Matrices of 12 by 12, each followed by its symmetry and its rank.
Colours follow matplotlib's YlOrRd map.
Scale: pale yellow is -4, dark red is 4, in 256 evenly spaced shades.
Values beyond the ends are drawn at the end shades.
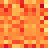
neither, rank two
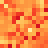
symmetric, full rank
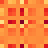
symmetric, rank one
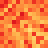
symmetric, full rank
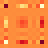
symmetric, rank one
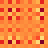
symmetric, rank one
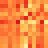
neither, rank two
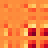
symmetric, rank one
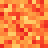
neither, full rank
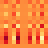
neither, rank one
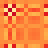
symmetric, rank one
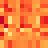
neither, rank two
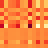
neither, rank one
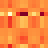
neither, rank one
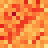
symmetric, full rank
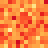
neither, full rank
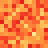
symmetric, full rank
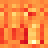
neither, rank two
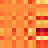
neither, rank one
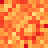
symmetric, full rank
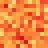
neither, full rank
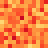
neither, full rank
